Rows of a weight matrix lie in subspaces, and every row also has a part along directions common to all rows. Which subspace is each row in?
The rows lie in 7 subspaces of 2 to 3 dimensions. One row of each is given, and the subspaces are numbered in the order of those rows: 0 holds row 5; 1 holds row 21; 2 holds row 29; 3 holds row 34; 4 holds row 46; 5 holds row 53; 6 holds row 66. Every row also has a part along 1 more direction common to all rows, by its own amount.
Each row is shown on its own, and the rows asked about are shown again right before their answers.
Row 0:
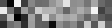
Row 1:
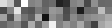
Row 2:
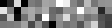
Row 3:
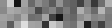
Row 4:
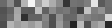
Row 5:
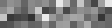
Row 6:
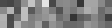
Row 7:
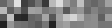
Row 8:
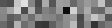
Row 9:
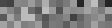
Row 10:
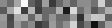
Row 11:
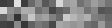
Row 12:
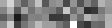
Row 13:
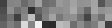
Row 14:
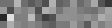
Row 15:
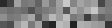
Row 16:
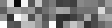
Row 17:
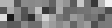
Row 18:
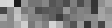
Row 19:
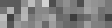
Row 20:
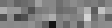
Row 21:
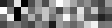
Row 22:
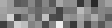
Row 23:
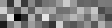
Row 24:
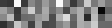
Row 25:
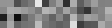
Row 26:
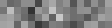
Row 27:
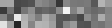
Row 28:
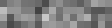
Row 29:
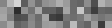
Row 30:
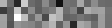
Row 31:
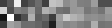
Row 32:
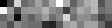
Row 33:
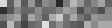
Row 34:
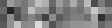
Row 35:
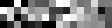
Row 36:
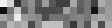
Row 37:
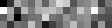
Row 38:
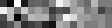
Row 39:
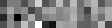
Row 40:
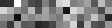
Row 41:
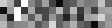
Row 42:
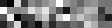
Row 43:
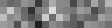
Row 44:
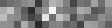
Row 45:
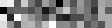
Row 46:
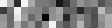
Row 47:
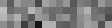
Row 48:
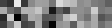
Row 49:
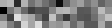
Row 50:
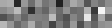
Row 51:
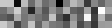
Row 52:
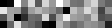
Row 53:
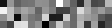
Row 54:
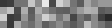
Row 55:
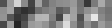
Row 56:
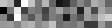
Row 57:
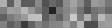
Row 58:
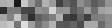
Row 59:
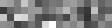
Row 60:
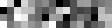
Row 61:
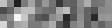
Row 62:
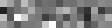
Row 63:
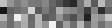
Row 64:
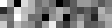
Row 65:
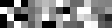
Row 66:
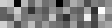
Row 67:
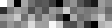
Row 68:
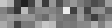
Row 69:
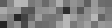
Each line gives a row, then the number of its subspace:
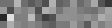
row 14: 0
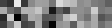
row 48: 3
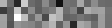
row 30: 2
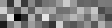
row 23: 5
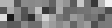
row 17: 0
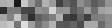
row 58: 3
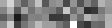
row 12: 2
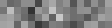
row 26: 3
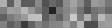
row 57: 3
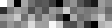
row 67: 5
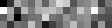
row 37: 5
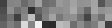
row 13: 2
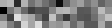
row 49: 2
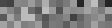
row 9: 0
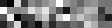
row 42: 2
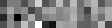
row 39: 2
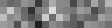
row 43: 3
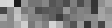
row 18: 5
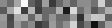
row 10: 1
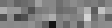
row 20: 6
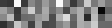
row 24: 6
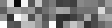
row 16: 5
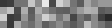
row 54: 0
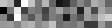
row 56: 1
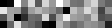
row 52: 1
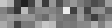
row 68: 1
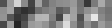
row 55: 4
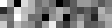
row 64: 4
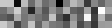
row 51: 6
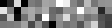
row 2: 4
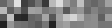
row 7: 0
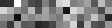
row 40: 1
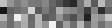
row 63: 6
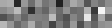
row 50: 6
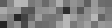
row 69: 4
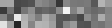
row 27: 4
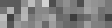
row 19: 0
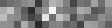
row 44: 3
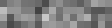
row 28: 3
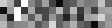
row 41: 1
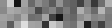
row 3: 5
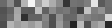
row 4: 1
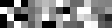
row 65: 6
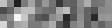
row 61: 4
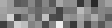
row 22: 5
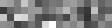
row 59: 6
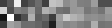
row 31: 0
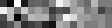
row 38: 3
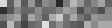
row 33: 5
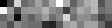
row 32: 5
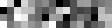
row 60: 4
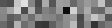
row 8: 1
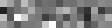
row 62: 6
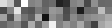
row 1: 4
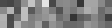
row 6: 0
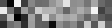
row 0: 5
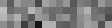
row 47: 2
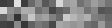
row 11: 3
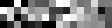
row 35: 3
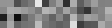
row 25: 2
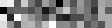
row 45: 2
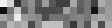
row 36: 5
